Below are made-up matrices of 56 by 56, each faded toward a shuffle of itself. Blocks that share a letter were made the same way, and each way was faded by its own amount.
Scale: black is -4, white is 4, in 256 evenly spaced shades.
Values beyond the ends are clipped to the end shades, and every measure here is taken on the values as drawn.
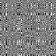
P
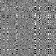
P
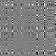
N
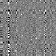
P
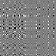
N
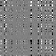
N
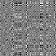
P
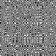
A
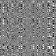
P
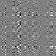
N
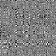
A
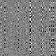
P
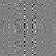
N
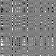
N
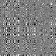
P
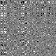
A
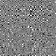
A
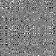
A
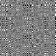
P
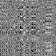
A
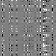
N
